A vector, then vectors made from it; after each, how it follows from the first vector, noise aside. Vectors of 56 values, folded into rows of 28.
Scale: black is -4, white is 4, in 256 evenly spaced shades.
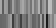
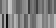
wrapped around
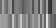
negated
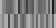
wrapped around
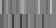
partly zeroed
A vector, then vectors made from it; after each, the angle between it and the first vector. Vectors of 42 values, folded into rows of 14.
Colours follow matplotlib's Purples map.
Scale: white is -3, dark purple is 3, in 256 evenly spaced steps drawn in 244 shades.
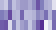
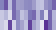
nearly opposite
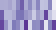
partly aligned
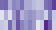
nearly opposite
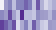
partly aligned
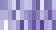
orthogonal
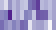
partly aligned
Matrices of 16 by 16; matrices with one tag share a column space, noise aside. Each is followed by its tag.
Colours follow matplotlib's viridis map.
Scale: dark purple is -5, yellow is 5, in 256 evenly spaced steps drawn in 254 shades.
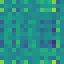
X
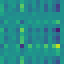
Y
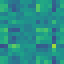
Y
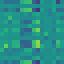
X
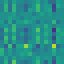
Y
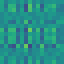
Y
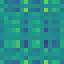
X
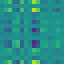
X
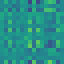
X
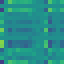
X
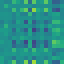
X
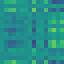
X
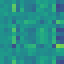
Y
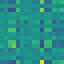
X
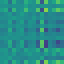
X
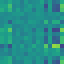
Y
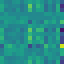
Y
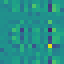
Y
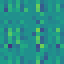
Y
